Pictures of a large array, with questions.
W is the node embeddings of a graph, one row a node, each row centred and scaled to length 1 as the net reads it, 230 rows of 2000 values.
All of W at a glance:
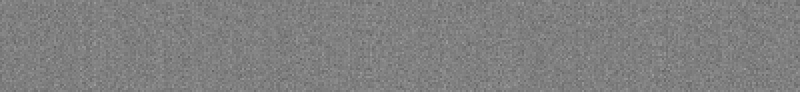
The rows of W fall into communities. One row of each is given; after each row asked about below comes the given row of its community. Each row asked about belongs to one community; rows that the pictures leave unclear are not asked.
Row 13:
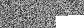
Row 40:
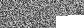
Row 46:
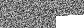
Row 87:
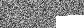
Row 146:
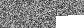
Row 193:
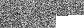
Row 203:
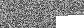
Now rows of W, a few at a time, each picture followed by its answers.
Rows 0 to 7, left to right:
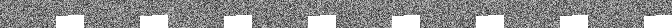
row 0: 87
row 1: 146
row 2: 46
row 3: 203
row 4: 193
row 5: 193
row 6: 193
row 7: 87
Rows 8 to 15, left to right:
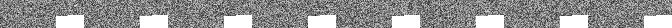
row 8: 87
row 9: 13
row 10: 193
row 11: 87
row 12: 13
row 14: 193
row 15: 40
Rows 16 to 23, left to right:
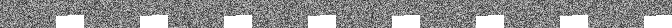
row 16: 40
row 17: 46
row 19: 13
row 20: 13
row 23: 40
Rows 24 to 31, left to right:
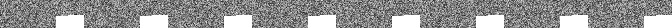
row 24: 13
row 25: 40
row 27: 193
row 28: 46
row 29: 203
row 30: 13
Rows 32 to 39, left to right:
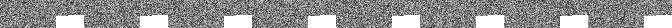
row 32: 40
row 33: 193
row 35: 87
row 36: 193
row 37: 40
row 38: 146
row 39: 13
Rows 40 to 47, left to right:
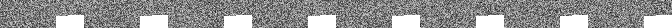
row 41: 203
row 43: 13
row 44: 40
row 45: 146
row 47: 87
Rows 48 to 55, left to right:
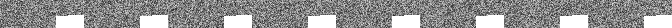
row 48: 193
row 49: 40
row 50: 146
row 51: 203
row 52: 193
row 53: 87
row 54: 193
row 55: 13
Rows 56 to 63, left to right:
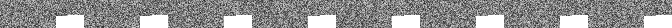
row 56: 46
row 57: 46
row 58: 13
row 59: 193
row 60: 13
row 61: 146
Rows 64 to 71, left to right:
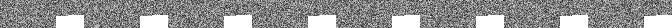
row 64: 87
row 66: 146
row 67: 46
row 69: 203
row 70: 146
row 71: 203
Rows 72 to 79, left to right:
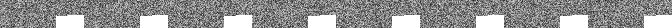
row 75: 146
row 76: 203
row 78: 87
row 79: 40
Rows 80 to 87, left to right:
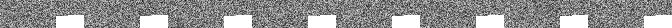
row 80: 203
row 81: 46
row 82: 87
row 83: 40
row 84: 87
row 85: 46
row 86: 46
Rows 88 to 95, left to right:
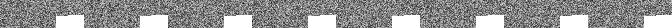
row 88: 193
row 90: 193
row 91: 40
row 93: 46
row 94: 87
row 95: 193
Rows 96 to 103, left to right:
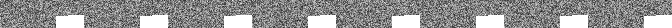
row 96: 13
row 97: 146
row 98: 87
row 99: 13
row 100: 13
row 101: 40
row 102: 193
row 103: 193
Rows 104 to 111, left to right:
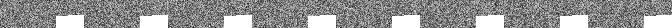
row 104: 46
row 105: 193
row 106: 193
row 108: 193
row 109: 13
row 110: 193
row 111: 193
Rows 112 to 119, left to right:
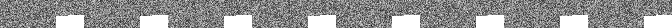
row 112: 40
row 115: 203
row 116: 46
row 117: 46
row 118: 146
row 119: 203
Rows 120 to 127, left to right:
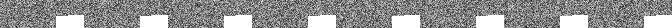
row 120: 203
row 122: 87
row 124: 13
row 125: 87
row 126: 13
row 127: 203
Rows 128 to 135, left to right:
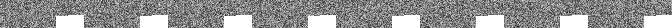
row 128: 146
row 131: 40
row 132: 40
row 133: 203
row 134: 46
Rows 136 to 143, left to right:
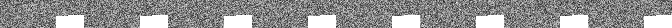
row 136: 40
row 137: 193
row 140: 87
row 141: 146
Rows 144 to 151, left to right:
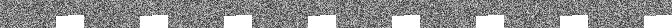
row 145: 13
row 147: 193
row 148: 40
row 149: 46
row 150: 146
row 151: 40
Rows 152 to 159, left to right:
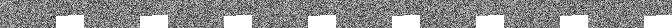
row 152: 146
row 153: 193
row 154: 203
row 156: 203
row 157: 13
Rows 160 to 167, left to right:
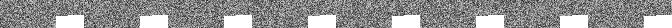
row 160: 193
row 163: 40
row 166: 40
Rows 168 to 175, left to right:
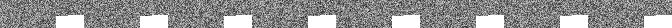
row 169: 203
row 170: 193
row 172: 87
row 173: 87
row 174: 87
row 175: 46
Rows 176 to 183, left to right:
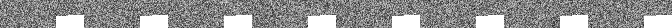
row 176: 46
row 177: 46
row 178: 13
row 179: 13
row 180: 46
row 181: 193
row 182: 146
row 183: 13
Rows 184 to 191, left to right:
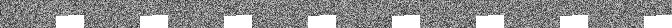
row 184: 13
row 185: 87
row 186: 193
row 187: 87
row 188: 146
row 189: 146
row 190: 203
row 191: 193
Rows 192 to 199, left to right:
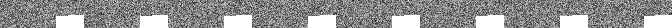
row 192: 13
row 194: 40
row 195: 193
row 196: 40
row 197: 87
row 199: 46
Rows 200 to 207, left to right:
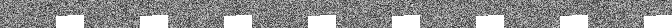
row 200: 87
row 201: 203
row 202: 146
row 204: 193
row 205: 40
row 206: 87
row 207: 13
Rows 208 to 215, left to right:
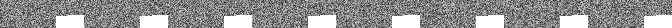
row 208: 87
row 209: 40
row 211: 146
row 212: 87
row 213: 193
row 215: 87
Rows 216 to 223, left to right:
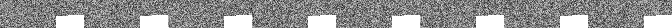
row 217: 87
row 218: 146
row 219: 13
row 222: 40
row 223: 13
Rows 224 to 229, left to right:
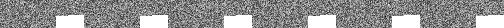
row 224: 146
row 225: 40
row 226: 40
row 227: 40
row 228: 46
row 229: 13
